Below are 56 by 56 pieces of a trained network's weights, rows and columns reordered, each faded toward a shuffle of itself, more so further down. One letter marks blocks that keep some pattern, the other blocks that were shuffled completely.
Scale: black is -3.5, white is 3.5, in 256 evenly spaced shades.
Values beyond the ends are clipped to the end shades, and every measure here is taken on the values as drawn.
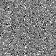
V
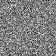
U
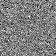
U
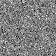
U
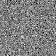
V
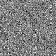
V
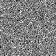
V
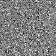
V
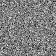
U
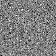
V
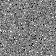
U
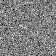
U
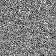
V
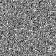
V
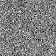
U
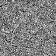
V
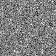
U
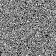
U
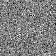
V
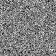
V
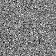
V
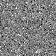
V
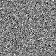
U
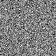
U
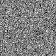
V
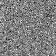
U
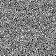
V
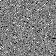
U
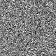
V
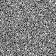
U
